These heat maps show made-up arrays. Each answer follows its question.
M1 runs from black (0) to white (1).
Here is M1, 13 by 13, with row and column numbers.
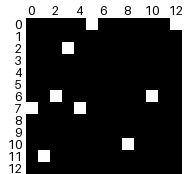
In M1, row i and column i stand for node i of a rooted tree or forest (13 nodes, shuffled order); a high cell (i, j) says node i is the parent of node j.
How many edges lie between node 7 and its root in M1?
0
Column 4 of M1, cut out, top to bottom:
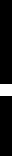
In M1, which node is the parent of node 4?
7
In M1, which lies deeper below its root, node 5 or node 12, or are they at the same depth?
the same depth
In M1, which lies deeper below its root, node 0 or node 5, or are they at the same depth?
node 5
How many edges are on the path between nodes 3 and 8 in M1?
4
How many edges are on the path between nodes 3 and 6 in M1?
2
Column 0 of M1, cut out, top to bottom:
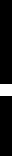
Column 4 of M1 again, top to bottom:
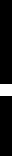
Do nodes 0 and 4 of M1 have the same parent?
yes
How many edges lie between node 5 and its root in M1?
2
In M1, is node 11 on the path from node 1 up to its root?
yes
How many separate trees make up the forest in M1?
4
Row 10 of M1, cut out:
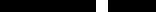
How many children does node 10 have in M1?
1
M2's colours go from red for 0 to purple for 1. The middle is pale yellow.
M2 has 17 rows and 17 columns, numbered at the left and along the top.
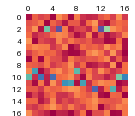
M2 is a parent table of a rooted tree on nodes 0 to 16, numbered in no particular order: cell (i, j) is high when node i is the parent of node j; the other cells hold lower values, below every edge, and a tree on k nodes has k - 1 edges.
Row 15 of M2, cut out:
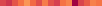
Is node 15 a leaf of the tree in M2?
yes
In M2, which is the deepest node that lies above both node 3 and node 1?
2
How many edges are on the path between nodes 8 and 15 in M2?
6
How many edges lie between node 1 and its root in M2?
5
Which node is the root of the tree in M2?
10
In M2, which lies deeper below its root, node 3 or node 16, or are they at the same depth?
node 3
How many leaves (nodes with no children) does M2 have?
12
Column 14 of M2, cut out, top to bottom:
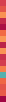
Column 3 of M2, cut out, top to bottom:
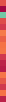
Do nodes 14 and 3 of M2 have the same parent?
no
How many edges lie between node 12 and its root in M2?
2
